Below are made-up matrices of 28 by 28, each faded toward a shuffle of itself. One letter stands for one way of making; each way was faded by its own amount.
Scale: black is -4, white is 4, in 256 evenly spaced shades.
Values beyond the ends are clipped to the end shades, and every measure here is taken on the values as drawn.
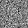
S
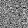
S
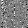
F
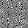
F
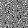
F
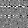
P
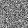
S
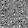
F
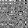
P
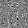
F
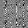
F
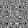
P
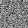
S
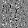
F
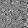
P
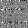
P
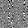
F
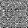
P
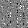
F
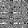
P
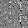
F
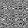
P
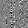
F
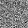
S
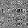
P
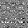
P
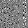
F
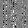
F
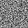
S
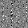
F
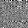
P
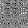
P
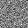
S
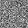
S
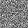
S
